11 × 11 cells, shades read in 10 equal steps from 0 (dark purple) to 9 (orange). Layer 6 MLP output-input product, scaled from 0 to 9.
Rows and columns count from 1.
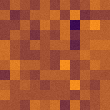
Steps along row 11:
same down up down up down up down up up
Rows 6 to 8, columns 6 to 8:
4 5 5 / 4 9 4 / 6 6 4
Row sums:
57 55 59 55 61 58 66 57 60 58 59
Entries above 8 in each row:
0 0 1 0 0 0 1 0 1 0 0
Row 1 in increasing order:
4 4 4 4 5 5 6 6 6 6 7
